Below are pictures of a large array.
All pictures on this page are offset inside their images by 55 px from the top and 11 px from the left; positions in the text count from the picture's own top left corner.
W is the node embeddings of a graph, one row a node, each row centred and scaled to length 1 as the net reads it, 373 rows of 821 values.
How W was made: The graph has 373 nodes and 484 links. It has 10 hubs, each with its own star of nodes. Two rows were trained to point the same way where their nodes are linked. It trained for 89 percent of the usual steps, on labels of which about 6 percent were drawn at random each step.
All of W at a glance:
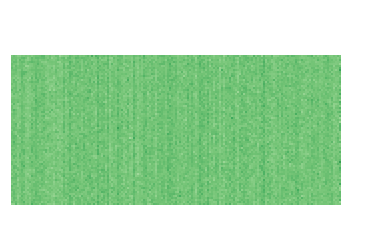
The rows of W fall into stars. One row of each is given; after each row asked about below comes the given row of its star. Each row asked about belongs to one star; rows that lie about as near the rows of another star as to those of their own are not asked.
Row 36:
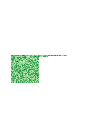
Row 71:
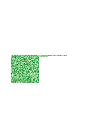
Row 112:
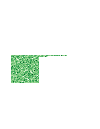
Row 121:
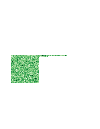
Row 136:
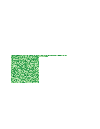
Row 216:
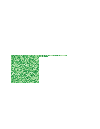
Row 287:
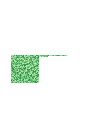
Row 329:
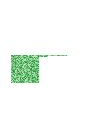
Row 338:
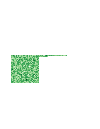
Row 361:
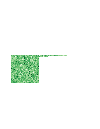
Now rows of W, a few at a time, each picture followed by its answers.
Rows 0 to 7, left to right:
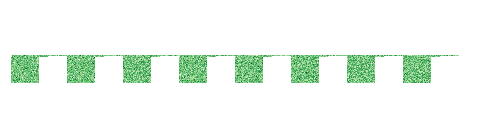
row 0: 216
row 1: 216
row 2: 287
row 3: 216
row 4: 216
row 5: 287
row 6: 136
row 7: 112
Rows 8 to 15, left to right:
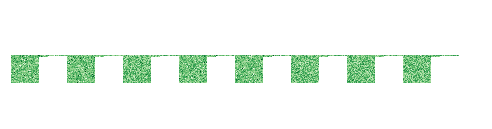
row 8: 329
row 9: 361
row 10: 112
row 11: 136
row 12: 36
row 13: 121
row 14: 36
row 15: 136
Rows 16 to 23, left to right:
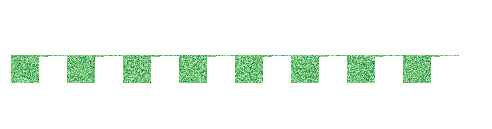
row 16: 136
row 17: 361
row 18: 329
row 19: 71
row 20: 338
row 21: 287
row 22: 216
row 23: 216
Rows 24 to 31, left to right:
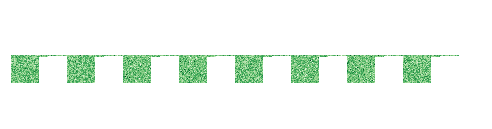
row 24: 71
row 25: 338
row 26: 112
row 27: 112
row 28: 36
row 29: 216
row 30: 121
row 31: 121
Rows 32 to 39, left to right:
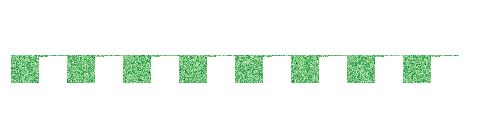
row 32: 112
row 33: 136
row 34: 338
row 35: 329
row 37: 36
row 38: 361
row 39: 287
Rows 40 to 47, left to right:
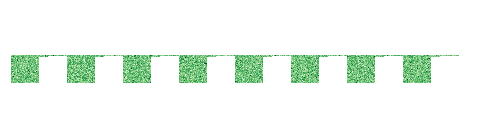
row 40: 112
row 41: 338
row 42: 329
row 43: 216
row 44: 71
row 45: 361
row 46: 329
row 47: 71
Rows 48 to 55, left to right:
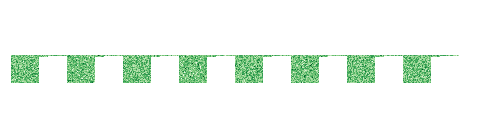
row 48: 112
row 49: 121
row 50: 361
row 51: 361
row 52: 71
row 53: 329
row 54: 112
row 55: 136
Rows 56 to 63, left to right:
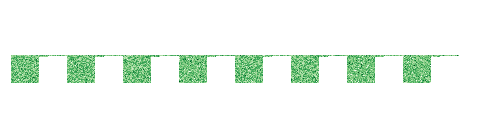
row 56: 287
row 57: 121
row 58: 338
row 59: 121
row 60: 287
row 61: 287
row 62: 71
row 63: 121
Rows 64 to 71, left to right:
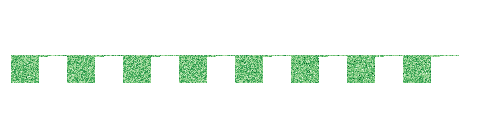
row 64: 121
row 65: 338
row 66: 287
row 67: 136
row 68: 136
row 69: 338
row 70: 361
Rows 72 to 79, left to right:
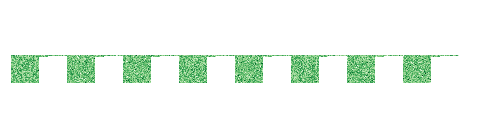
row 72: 36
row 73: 112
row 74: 216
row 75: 112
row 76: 216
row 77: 216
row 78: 121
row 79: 136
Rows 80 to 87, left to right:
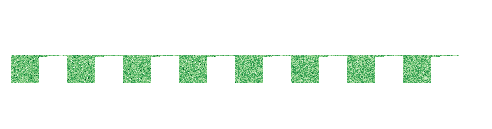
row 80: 216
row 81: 287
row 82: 112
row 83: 36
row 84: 112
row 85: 121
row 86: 112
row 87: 36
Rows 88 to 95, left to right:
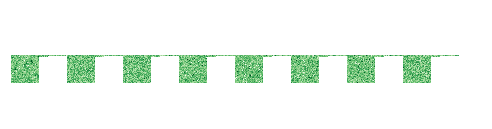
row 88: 36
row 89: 216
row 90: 338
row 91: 338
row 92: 71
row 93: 216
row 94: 136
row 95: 329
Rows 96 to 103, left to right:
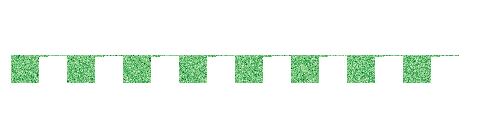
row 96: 287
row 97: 121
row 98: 287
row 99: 287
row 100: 338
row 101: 361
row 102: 112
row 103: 121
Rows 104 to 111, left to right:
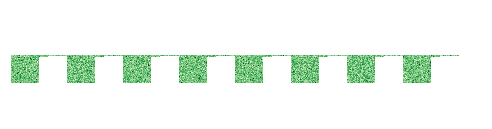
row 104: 287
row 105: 329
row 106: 36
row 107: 216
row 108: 338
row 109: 338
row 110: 287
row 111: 329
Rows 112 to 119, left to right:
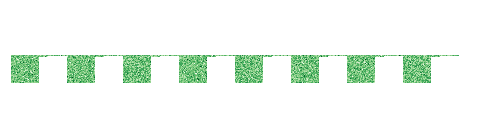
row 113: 216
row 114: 287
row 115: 338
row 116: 121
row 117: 329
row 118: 287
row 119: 71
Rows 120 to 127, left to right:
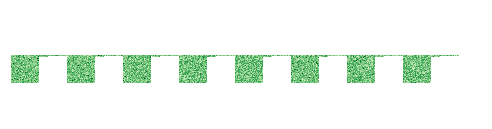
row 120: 287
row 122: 287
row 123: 338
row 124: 216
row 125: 216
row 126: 361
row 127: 112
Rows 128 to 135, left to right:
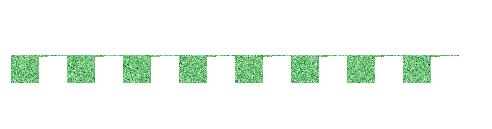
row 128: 112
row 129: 71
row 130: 71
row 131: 121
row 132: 36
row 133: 361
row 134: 112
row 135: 36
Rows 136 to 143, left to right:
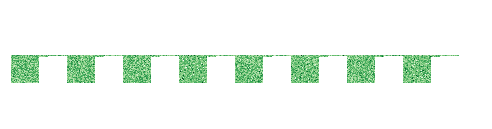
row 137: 329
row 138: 71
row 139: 287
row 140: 287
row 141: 287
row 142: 338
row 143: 329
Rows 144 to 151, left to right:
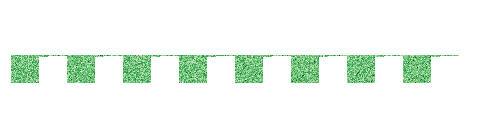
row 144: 329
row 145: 71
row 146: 121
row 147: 36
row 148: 329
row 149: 361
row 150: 287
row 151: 287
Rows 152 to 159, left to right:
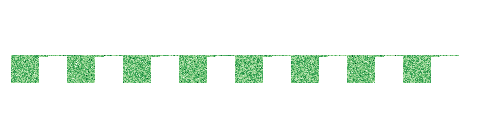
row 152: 136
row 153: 136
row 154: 112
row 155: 112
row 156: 338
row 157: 361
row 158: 338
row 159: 71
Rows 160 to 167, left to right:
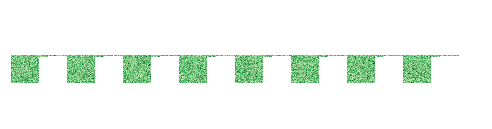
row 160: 361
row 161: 112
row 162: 36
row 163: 216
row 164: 121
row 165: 329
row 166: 216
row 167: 329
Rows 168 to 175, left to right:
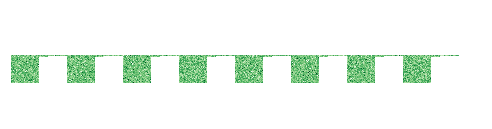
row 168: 121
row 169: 71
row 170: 136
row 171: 121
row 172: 36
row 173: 361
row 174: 136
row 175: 121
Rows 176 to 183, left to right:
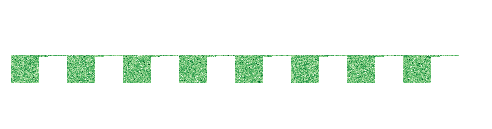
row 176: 136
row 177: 361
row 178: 36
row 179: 121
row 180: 287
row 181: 287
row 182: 329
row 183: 136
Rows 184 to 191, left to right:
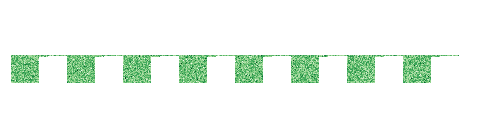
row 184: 121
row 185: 112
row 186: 136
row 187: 287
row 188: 36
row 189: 361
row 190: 121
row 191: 338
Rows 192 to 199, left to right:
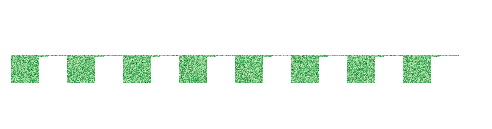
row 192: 112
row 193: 112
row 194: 112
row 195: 71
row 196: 361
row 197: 329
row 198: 121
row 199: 329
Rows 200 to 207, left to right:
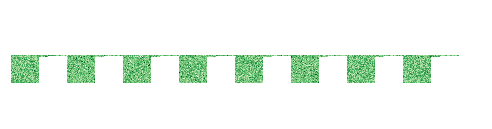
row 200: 36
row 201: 136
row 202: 36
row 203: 136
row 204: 216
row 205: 329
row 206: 216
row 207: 329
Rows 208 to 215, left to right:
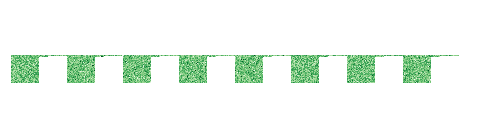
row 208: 329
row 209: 36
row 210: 216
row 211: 216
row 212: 338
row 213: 329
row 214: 136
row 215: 216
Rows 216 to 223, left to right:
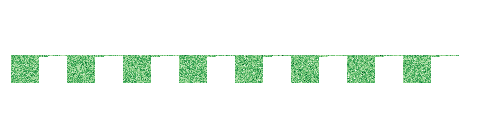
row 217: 361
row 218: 36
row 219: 329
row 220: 329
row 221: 71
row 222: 71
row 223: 71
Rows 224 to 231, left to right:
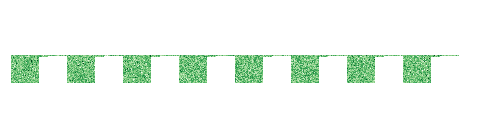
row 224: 36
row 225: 121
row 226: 329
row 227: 71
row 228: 287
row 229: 329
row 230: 136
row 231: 71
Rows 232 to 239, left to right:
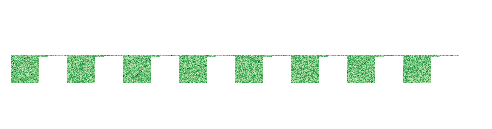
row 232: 361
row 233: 36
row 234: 338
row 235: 329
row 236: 36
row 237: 329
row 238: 136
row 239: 136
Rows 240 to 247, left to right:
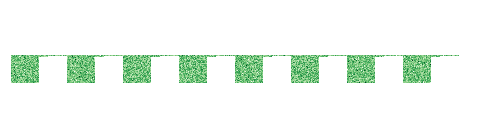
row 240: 136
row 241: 338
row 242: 216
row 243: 329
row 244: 121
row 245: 112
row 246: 112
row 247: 121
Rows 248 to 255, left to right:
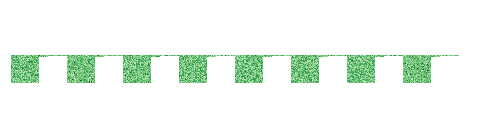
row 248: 136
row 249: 71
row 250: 36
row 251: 216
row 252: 338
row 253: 71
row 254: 121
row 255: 71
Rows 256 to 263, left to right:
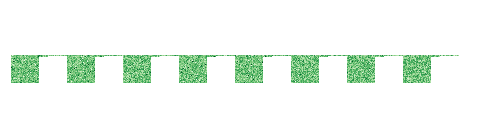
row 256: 329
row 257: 36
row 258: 71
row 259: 36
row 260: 329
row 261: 121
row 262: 216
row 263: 338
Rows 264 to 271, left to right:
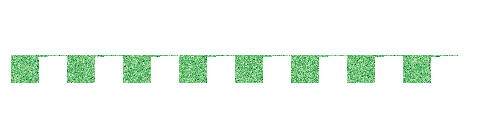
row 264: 338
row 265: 121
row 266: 36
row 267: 136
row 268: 136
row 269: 361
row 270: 329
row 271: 36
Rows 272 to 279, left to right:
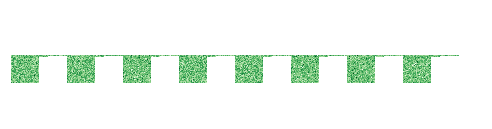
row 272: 216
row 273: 112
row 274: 216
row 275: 216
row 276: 329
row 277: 136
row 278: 287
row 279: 329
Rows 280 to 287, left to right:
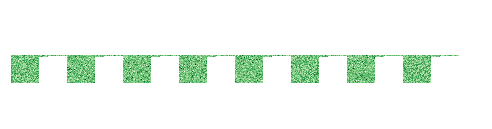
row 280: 112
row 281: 329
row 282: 287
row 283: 329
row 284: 136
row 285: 361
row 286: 338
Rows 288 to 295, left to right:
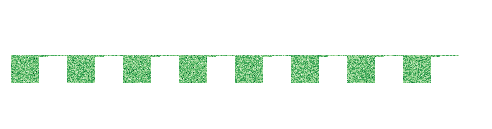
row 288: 112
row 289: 121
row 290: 112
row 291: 287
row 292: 216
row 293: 329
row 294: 338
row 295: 112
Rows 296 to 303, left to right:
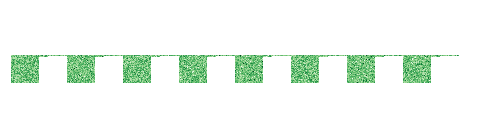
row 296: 338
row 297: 36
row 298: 36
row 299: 71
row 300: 338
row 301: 287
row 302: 136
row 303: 121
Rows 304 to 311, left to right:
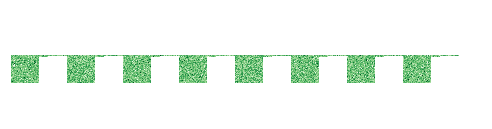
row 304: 361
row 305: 121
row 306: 136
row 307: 216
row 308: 36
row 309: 216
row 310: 216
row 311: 136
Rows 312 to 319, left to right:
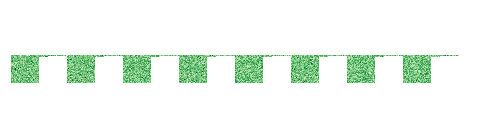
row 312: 36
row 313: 216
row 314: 216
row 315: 71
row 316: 361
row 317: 216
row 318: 338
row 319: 112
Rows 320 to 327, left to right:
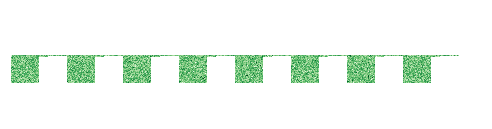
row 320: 136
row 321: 121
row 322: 361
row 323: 121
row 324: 36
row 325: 136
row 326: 121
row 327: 112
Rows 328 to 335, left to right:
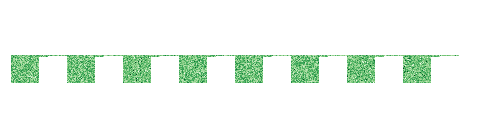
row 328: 36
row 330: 112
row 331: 112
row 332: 329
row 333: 361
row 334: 338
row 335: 361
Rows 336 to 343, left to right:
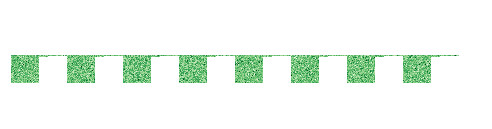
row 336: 136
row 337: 71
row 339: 71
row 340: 361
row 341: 338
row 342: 216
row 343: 287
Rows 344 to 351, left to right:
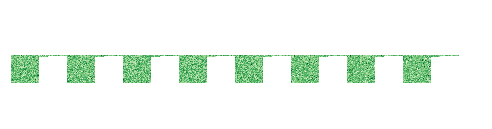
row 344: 287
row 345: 121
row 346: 36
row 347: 121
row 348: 71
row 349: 121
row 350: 121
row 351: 216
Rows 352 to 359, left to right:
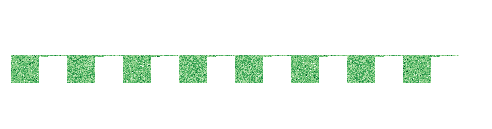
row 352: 121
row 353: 329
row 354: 36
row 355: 136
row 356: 71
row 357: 71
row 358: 287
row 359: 361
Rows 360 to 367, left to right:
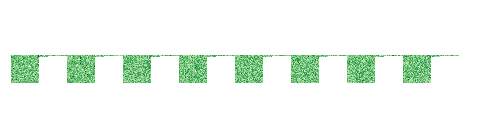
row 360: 329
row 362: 329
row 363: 112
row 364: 287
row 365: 136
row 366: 338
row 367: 136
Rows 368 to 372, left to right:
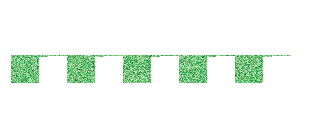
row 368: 361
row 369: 216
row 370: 136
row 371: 121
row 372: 287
